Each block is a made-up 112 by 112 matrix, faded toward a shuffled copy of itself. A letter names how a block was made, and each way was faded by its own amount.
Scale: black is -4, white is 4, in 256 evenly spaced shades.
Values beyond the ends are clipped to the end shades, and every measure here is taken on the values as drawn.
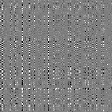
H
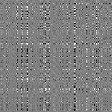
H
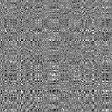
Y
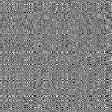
Y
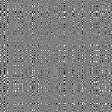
H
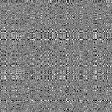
Y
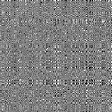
Y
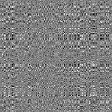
Y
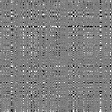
H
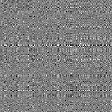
Y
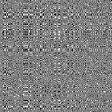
Y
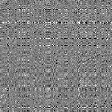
Y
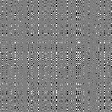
H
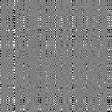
H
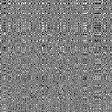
Y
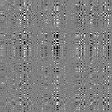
H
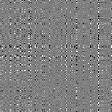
H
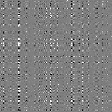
H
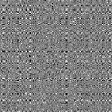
Y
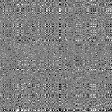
Y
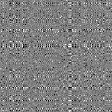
Y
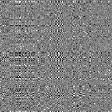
Y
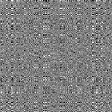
Y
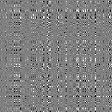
H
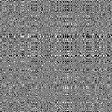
Y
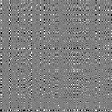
H
